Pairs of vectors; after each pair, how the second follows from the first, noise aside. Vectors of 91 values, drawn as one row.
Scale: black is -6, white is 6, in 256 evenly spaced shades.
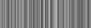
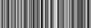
scaled up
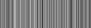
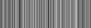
reversed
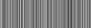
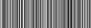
scaled up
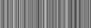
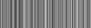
reversed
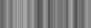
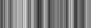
scaled up
